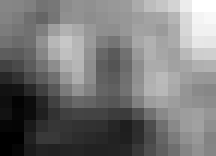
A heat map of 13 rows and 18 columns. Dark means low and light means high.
The field climbs toward the top right. There are no lone odd cells. Neither half mirrors the other. The ninth with the highest average is the top right. The ninth with the lowest average is the bottom left.
